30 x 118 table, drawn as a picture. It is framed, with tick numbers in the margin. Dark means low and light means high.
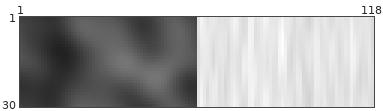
The table splits into one row of 2 panels. Panel 1,1: low, smooth. Panel 1,2: very high, streaked downward, faint in contrast.
